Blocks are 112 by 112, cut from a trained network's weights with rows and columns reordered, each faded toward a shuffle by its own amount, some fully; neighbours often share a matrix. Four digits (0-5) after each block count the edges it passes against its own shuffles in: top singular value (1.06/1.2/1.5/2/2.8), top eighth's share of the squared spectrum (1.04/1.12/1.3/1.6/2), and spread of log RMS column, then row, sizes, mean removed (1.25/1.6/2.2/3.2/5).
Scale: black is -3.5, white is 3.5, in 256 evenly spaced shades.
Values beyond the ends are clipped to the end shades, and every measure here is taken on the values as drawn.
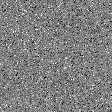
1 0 0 0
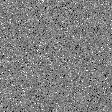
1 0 0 0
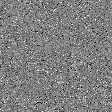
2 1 0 0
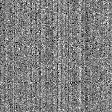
4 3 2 2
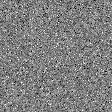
0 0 0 0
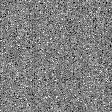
1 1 0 0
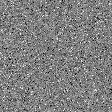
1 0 0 0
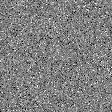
0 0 0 0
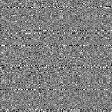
4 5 1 4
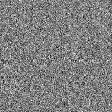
3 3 0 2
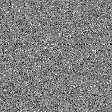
2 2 0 1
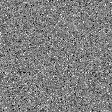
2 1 0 0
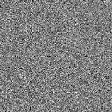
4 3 1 2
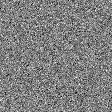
0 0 0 0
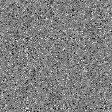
3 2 1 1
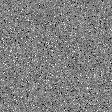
0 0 0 0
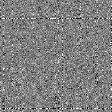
4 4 3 2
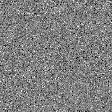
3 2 0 2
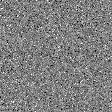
1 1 0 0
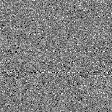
3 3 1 2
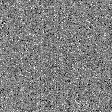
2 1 0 0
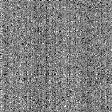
4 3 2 2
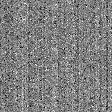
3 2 1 1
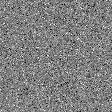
1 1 0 0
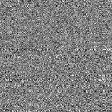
4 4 2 3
